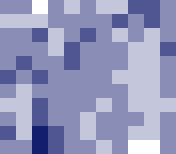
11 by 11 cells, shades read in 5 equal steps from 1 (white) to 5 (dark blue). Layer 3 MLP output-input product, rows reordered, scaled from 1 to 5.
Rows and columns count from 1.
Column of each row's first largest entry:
9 8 3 5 2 1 1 3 3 3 3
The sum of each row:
30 32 32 32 33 32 30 28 31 33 31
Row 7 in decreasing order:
3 3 3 3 3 3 3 3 2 2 2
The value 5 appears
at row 10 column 3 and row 11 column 3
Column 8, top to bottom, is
2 4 2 3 3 2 3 3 3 3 3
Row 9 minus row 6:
-1 -1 0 0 0 -1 0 1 1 0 0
